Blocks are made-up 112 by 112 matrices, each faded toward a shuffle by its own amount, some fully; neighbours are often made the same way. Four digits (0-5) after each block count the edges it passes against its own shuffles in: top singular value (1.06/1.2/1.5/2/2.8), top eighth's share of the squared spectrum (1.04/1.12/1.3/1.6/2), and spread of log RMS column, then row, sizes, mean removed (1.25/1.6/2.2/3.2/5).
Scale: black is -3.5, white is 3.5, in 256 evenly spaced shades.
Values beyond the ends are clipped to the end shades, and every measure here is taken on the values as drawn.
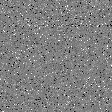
2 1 0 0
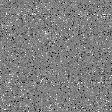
3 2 0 1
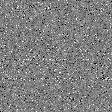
1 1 0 1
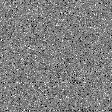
1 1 0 2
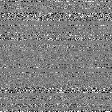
2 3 0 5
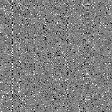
4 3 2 2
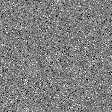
0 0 1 0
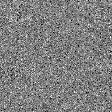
0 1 2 0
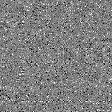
3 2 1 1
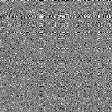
5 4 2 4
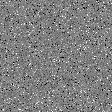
0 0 0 0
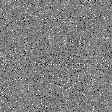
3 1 0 1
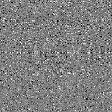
4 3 1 2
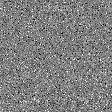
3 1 0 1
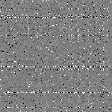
5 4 2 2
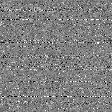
2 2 0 3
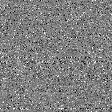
1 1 0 2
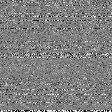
3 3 0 4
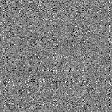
4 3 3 2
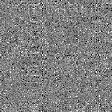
4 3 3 2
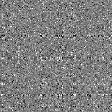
4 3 2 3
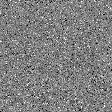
3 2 1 0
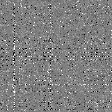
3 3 3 3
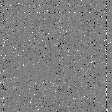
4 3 2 1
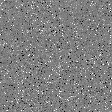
1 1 1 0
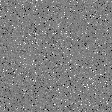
1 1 1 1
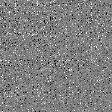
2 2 2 2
